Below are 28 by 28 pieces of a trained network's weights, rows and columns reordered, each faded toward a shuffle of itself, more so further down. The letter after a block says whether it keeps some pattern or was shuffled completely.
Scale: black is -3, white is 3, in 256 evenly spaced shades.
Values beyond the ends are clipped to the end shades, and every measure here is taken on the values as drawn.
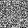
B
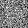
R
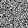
R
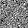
R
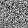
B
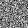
R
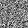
R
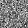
R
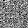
B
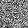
B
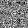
B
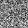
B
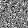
R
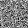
R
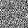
B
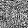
B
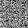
B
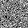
R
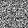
B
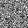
R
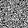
R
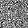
B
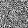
B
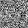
B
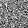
R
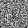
B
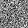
R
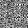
B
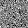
R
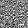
B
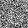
R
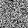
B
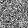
R
